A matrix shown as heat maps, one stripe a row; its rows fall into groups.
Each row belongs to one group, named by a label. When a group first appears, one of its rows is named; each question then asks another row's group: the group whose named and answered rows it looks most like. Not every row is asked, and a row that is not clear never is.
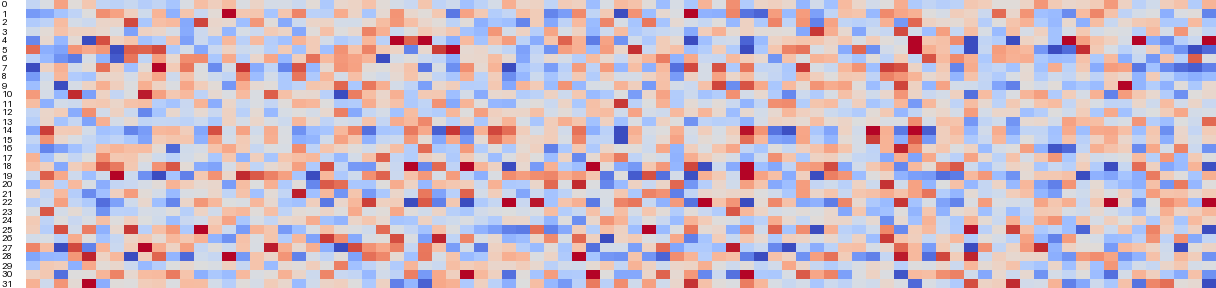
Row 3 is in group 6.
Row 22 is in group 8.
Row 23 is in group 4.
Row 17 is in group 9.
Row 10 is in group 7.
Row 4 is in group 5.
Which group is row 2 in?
5
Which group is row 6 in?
4
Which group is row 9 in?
6
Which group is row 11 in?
9
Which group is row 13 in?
5
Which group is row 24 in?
9
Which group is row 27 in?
7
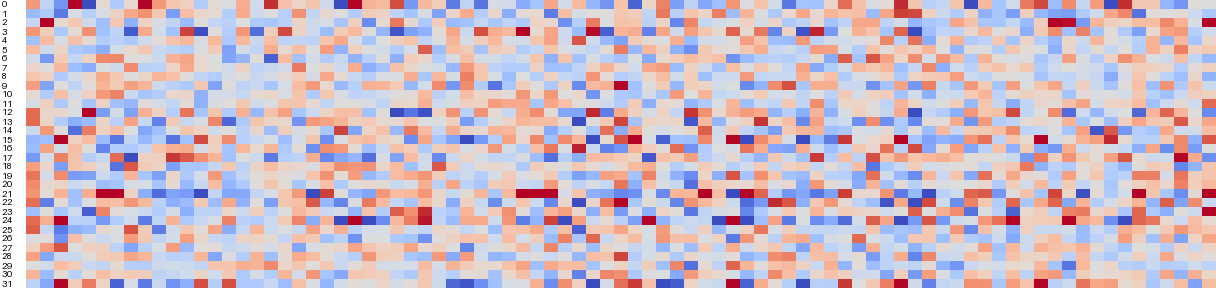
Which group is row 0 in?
7
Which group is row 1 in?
6
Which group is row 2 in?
4
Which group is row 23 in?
5
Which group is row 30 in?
9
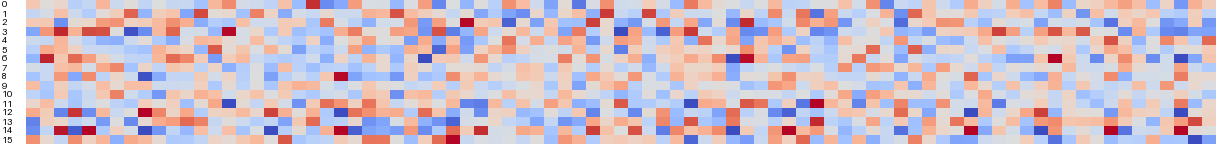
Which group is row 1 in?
5
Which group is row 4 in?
8
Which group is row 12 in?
7
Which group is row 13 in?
4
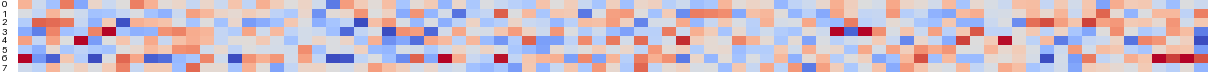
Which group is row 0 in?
7
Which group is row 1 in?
8
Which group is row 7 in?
5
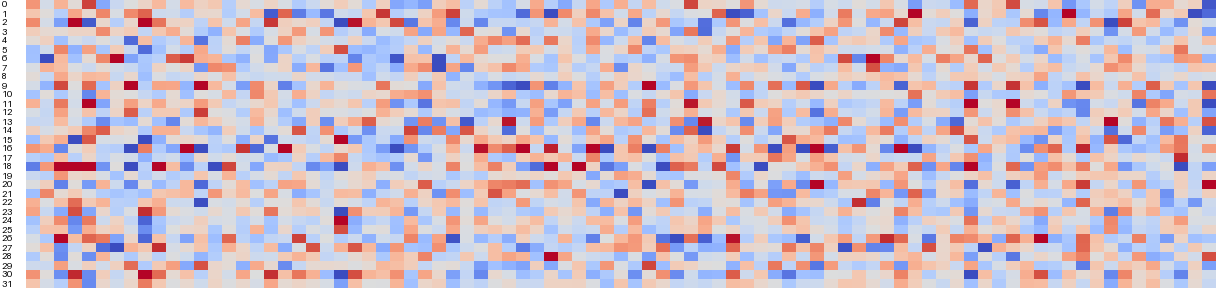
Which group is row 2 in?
7
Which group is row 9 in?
5
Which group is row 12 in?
5
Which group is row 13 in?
8
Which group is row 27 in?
4
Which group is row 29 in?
5
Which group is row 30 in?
7
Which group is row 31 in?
7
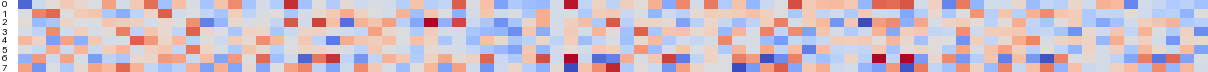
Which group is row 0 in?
6
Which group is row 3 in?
5
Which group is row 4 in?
7
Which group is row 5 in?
5
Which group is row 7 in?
9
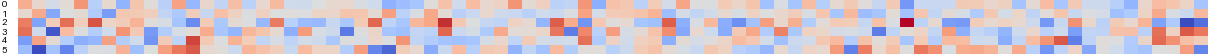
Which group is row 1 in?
4
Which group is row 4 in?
4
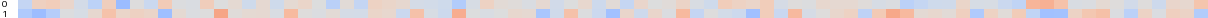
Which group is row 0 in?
4
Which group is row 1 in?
6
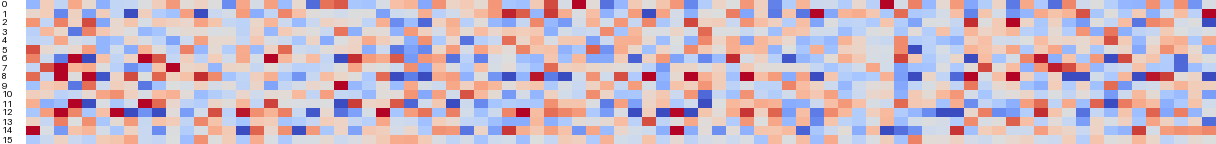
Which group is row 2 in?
5
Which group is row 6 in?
7
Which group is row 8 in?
5
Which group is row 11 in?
7
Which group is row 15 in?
5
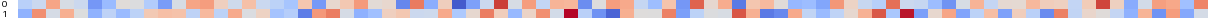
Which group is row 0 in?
8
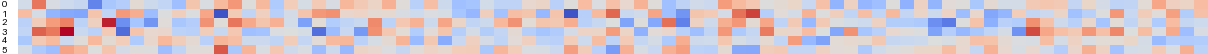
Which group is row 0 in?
4
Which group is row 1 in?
6
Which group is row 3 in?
4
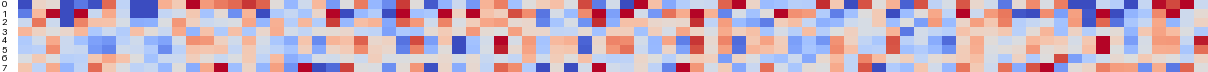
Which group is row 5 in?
8
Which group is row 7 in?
9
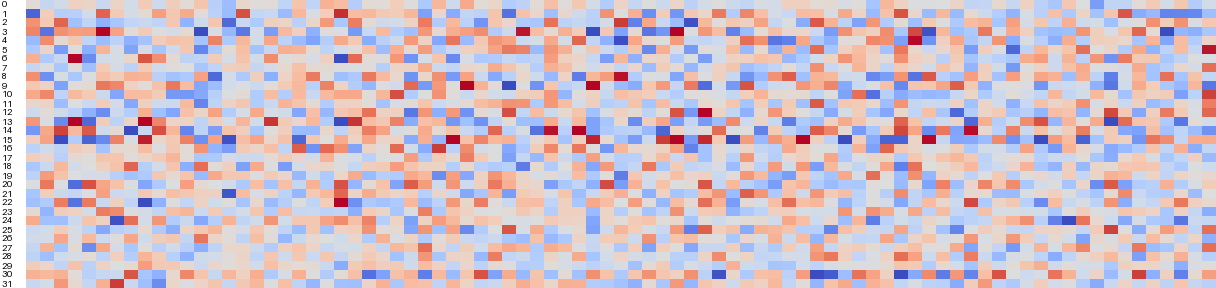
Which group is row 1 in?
6
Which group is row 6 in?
7
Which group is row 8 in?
9
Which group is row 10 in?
4
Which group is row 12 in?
8
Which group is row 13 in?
7
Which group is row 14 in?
6
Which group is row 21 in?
6
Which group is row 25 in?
8
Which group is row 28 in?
6
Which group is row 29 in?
7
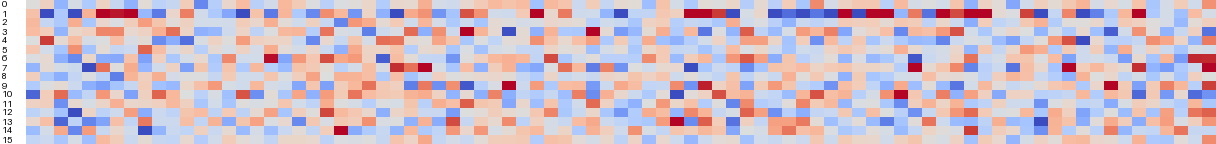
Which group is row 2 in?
7
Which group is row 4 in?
4
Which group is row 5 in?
7
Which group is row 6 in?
4
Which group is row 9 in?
8
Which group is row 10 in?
6
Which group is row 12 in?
4
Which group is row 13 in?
8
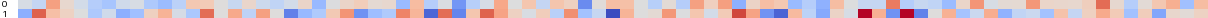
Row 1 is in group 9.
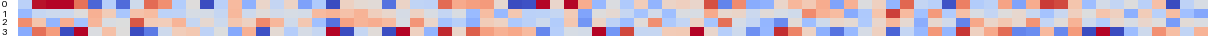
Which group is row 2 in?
7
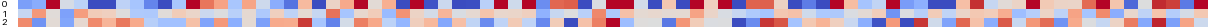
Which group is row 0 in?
8
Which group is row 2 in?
9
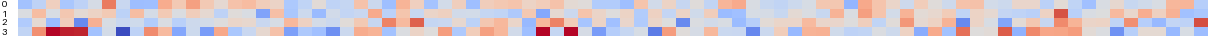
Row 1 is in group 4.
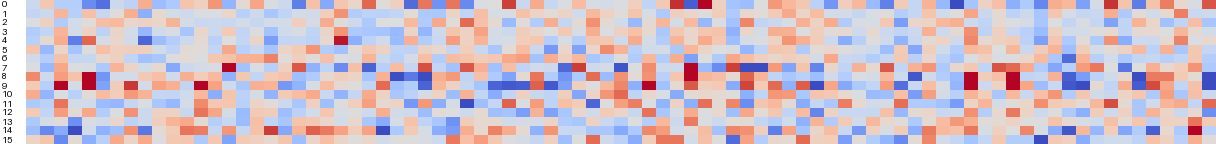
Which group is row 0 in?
8
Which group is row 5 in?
9
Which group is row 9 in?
5
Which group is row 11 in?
8
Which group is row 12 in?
5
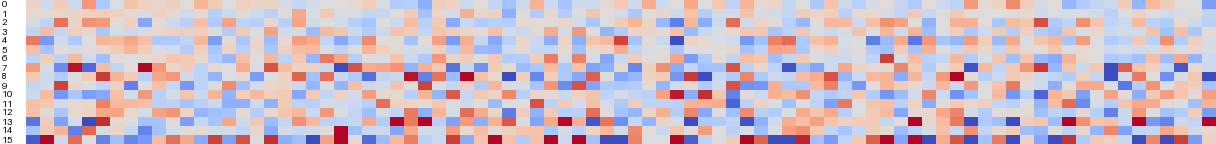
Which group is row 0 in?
5
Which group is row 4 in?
9
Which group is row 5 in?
9
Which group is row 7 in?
7
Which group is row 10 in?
8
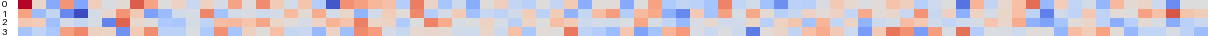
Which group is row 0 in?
7
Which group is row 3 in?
6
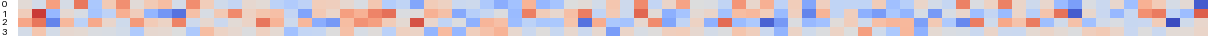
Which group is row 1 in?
4
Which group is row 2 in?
7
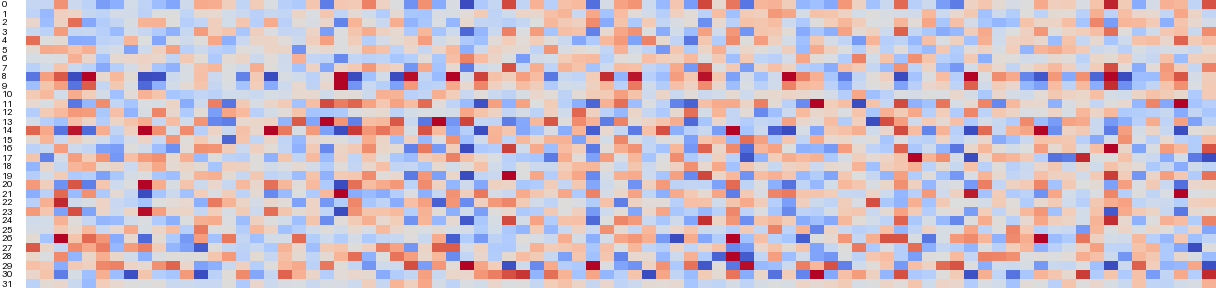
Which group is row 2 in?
7
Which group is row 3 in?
8
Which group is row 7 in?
8
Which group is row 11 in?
6
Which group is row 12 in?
6
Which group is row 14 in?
7
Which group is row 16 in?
8
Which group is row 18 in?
6
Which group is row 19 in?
8
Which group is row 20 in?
7
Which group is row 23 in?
7
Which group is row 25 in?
5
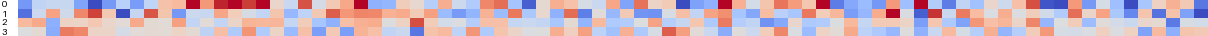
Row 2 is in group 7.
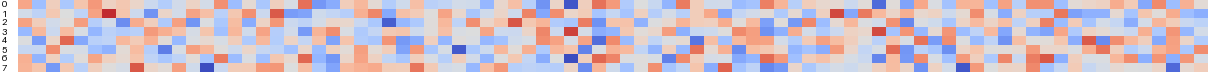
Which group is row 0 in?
9
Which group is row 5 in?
8
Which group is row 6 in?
9
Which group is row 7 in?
7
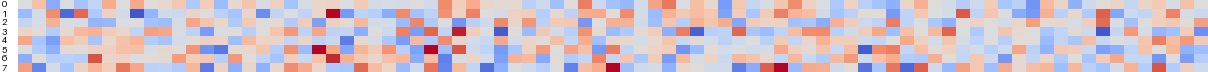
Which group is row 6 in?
6
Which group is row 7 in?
9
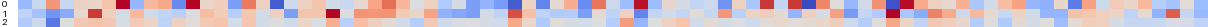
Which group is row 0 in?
5
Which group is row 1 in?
6
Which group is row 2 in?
6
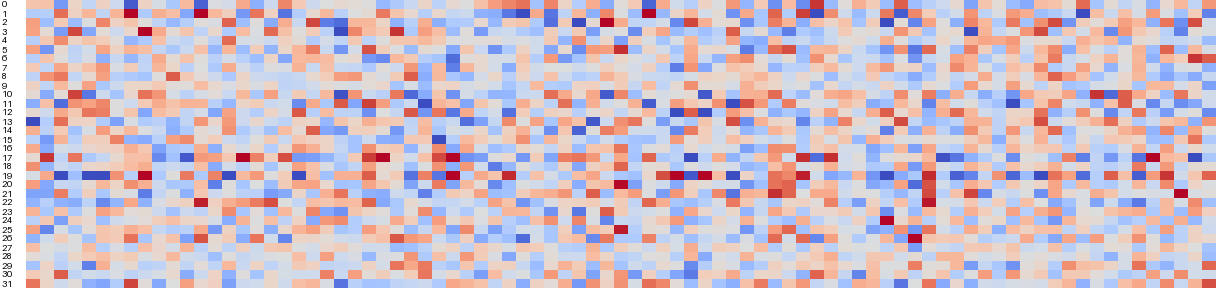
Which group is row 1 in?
5
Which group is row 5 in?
9
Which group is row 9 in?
5
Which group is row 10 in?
7
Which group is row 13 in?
8
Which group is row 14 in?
9
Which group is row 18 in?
9
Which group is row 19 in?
8
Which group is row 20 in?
9
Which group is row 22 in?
4
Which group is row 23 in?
9
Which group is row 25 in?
9
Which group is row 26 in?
5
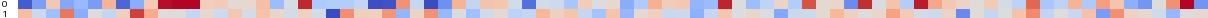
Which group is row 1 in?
7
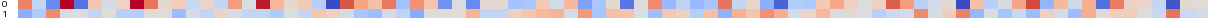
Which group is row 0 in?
7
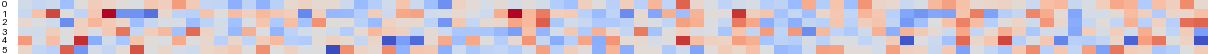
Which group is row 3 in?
5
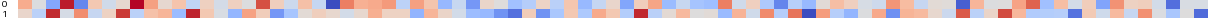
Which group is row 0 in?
7
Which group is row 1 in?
5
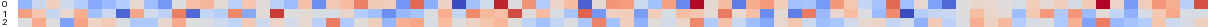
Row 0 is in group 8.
